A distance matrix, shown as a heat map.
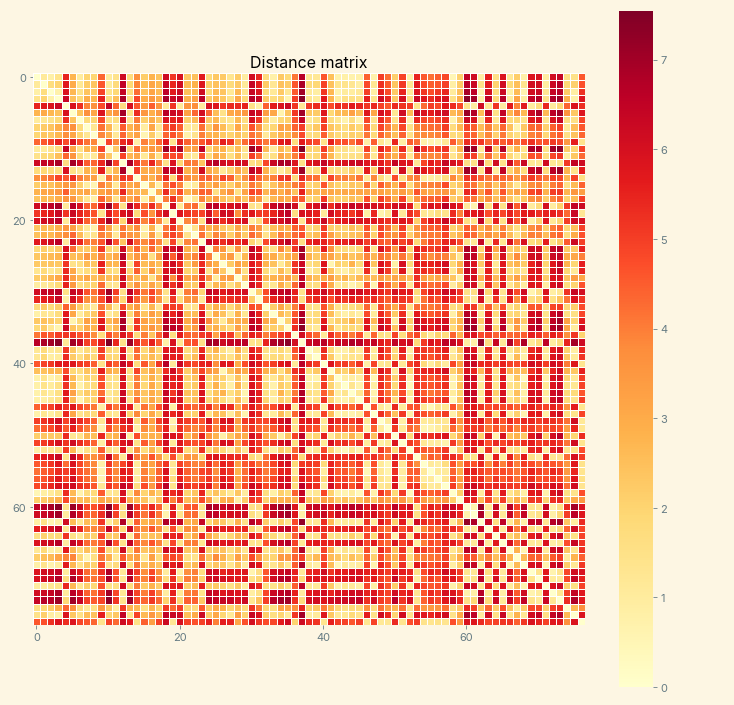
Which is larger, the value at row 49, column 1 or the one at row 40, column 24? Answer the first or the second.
the second
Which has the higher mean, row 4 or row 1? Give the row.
4
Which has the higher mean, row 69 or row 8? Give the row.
69
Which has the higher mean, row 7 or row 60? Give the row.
60
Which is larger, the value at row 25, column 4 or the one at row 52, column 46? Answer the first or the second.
the first
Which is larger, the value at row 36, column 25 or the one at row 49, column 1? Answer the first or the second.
the second
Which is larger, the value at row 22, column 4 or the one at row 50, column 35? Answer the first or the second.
the first
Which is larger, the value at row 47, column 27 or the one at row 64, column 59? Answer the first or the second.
the second
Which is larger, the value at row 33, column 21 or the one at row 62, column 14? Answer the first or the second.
the second
